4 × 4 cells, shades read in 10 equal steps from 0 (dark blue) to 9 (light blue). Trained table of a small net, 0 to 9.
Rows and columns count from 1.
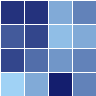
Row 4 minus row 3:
7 3 -6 0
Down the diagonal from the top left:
1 2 6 5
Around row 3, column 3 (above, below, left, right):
8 0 4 5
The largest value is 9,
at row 4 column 1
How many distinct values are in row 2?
4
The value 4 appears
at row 3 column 2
